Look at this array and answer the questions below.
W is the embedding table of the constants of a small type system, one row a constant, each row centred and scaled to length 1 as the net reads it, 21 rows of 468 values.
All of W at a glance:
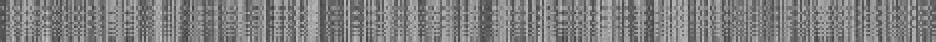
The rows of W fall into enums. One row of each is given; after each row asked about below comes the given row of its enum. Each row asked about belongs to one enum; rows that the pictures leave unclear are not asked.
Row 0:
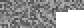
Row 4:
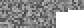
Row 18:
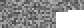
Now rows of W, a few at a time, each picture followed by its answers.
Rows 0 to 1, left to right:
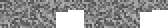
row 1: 0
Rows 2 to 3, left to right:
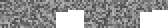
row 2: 0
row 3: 4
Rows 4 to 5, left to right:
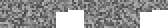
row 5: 0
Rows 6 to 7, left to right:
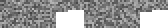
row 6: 18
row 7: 0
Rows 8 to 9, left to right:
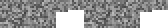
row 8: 4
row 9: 4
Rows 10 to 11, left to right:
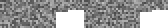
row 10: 0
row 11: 18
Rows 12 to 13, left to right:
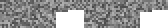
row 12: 0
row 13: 4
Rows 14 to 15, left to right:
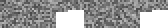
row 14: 18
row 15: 0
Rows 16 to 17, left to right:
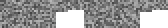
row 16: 18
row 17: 0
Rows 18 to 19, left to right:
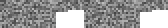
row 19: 18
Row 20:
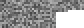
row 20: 18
